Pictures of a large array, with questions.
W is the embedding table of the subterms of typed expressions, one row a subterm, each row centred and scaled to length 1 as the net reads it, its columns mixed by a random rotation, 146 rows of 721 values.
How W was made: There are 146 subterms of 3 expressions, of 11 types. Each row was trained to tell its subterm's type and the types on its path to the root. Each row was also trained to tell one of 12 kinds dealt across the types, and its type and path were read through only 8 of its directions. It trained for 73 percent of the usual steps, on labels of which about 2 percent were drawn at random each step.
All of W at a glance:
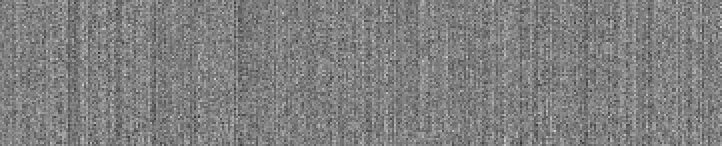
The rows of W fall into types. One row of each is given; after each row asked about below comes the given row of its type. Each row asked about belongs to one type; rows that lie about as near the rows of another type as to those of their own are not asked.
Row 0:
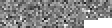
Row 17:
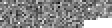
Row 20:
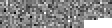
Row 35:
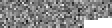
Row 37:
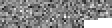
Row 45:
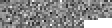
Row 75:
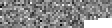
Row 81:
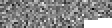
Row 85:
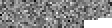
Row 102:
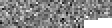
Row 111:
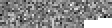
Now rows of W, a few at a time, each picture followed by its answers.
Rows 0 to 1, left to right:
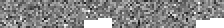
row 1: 81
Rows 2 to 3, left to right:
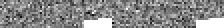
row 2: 17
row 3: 85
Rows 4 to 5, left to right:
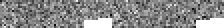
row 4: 35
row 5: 0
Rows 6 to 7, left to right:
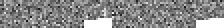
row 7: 85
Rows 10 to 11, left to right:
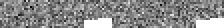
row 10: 37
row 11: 45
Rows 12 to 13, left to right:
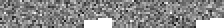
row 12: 0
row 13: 0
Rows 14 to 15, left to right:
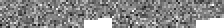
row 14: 20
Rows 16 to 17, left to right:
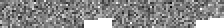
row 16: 81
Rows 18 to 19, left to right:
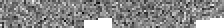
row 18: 37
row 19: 17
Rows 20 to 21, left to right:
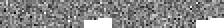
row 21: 111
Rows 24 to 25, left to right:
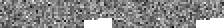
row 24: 37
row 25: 85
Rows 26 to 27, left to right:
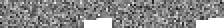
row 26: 85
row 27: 85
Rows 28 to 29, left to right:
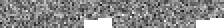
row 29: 45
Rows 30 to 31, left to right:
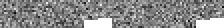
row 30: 0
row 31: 37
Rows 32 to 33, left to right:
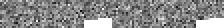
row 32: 37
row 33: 85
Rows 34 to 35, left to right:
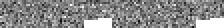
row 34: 75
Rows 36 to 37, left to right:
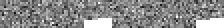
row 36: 85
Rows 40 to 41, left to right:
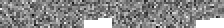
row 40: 17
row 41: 17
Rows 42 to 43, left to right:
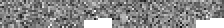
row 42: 111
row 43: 35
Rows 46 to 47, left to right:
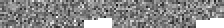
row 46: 111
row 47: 0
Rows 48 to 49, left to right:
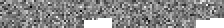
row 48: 37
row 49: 35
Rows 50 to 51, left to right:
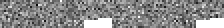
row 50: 45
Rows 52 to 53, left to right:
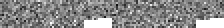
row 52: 111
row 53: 85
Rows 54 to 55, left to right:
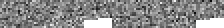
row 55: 37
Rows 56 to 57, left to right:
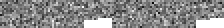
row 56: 111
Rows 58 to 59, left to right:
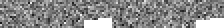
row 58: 37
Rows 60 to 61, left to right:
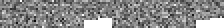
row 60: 102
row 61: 81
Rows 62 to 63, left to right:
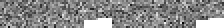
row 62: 81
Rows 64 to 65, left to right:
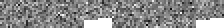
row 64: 81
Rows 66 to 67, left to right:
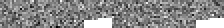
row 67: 81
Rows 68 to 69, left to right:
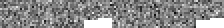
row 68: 85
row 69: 0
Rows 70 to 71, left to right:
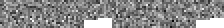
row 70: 0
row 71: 75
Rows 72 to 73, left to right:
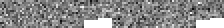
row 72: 75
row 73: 20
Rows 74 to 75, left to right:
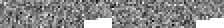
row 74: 75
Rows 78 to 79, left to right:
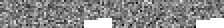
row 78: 0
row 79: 20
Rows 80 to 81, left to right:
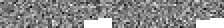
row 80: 37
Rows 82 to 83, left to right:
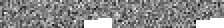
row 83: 102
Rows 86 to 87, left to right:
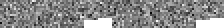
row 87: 81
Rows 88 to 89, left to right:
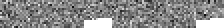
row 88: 85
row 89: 75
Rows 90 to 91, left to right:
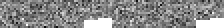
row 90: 17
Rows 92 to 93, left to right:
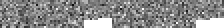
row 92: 20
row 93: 45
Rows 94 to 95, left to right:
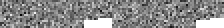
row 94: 20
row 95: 17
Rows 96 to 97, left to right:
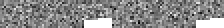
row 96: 75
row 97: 81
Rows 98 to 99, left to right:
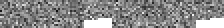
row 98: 35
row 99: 37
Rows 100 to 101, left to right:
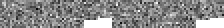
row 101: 111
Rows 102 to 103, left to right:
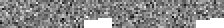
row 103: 35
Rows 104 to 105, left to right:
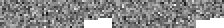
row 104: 20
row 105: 35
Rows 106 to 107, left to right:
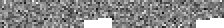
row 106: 102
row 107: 45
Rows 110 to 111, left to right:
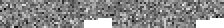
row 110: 35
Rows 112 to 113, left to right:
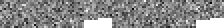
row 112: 35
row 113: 102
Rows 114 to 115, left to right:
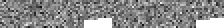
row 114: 37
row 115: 37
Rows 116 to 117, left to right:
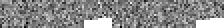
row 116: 85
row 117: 81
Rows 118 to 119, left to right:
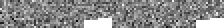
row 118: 17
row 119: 102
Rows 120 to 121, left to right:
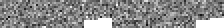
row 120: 20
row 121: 111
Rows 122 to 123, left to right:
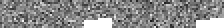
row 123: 17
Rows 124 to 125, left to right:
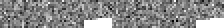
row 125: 75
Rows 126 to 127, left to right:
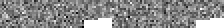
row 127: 17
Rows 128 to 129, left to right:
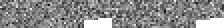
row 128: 111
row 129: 75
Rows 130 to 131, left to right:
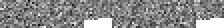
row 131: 20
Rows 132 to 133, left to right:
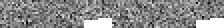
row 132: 81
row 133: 0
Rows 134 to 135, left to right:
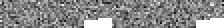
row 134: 0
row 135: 0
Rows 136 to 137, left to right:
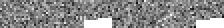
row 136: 35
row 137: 20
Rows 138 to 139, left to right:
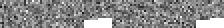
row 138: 37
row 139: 0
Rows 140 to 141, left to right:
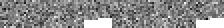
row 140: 20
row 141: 111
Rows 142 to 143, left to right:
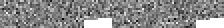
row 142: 102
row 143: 111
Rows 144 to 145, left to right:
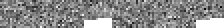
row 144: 75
